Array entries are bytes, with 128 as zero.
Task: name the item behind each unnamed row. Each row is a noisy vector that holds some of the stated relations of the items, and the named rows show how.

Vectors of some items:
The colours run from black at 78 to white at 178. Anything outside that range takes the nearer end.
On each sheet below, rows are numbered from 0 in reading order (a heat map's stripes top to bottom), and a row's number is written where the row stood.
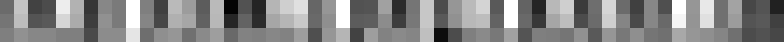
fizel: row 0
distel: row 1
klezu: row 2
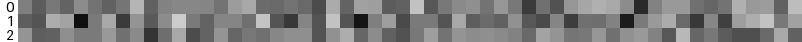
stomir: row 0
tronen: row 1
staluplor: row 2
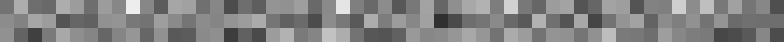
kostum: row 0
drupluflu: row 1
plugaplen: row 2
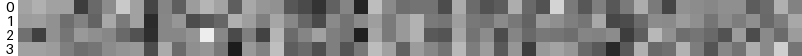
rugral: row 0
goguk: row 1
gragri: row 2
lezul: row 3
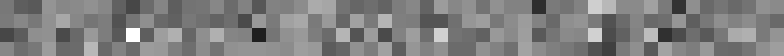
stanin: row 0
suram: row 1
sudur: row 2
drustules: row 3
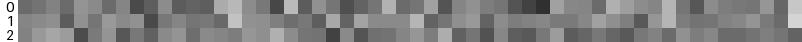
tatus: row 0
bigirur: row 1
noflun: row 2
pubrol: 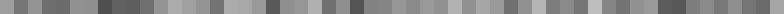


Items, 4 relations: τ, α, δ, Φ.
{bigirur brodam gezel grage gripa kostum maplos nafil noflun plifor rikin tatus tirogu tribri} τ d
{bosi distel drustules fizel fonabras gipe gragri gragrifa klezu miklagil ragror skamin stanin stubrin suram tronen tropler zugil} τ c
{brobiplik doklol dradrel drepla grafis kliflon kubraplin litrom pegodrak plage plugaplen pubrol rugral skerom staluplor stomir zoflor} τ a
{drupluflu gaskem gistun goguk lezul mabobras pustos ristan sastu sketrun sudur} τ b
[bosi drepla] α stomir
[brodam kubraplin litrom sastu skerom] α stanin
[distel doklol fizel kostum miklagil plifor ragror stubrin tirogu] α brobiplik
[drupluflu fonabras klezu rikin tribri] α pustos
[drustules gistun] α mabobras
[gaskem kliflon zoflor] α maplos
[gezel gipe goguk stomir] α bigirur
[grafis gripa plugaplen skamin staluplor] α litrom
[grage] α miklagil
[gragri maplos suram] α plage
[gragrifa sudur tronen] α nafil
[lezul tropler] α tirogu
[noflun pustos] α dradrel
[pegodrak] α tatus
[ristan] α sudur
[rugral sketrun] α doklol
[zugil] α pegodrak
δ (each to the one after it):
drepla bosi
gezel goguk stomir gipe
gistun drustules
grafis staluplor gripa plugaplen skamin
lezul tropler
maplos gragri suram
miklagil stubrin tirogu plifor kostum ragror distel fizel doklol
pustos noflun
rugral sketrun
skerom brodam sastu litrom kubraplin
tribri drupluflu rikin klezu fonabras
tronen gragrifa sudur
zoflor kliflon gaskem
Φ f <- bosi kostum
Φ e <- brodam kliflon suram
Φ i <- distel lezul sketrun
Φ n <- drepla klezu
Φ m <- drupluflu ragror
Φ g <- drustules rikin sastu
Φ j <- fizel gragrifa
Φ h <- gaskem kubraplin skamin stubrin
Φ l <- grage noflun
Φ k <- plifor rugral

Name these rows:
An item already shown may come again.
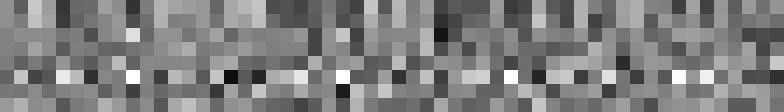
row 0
pustos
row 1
tribri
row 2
klezu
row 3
dradrel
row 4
stomir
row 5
fizel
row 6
kliflon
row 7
sketrun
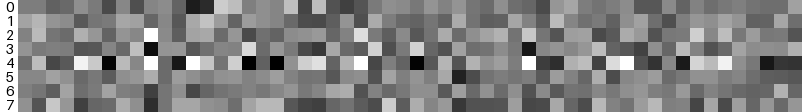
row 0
zugil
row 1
sketrun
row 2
kostum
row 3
drepla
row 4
doklol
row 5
rikin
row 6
brodam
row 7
pustos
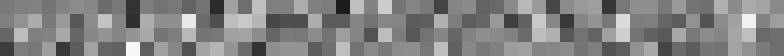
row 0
kliflon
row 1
miklagil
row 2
grage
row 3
ristan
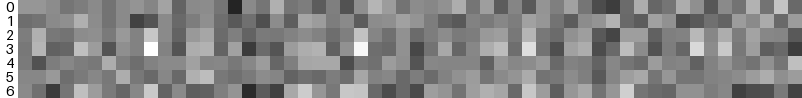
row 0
tropler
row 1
plage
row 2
plifor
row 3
ragror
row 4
mabobras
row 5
brobiplik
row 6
skamin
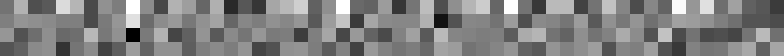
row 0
distel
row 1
klezu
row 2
grafis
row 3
nafil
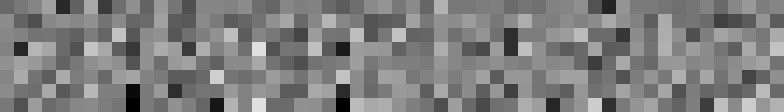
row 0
gragrifa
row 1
gripa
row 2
bosi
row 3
gistun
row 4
stubrin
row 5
gipe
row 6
skerom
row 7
maplos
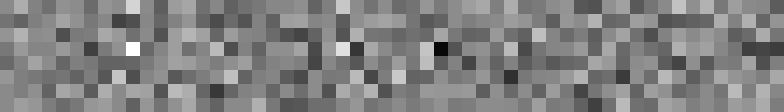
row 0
plifor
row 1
plage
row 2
sketrun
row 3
fonabras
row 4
dradrel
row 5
bosi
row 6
tirogu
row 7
stubrin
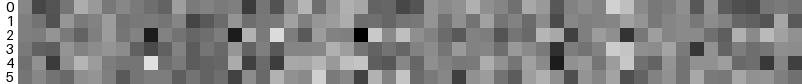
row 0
litrom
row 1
sastu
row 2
zoflor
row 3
stanin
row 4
kubraplin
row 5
gaskem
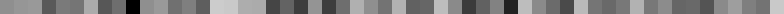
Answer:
gezel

